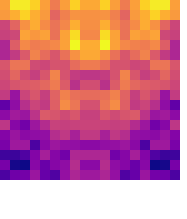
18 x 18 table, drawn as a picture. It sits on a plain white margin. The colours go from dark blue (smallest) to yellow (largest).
Slope: up to the top. Grain: blotchy. Mirror symmetry: left to right.
